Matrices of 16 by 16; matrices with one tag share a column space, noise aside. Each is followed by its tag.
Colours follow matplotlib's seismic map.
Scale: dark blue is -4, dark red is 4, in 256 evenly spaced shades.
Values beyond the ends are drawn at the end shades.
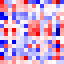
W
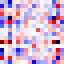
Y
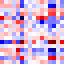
Y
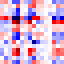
Y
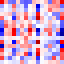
W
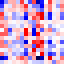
W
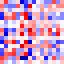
W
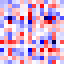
Y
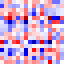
Y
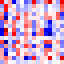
W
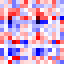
Y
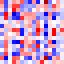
W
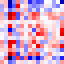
W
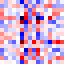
Y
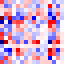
Y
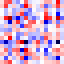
Y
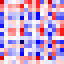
W
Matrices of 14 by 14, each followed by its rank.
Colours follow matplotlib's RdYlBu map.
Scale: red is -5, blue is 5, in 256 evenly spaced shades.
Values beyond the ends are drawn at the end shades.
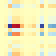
one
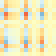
one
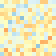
full rank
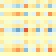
one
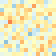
full rank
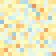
full rank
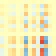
one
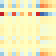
one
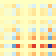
one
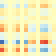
one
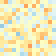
full rank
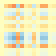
one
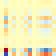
one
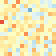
full rank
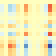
one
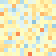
full rank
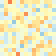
full rank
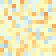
full rank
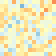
full rank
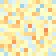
full rank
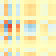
one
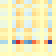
one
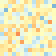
full rank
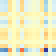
one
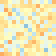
full rank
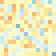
full rank
